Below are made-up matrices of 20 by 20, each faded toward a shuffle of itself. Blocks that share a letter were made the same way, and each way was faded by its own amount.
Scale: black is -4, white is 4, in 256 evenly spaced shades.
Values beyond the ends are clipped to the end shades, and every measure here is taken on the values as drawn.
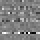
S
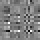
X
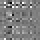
X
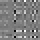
X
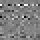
S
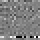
S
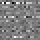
S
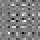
X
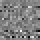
S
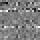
S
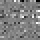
S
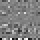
S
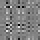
X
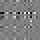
X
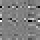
X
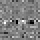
S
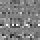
S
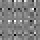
X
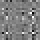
X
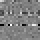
S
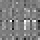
X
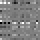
X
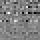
S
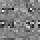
S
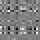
X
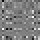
X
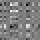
X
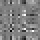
X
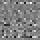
S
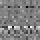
S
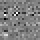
S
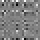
X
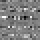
S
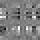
X
